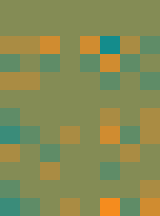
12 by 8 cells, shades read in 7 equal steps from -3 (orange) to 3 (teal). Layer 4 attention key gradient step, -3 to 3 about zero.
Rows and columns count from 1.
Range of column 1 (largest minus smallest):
3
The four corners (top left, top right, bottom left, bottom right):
0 0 2 -2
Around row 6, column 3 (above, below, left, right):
0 0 0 0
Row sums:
0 0 -3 2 0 0 -1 0 -1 0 0 -2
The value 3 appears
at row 3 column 6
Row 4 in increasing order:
-2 0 0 0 1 1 1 1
